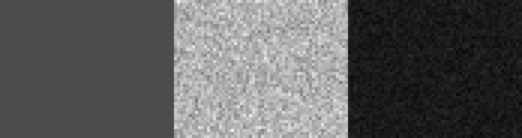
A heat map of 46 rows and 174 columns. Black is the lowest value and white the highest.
It is made of 1 by 3 panels. Panel 1,1: low, flat. Panel 1,2: high, fine-grained. Panel 1,3: very low, fine-grained, faint in contrast.
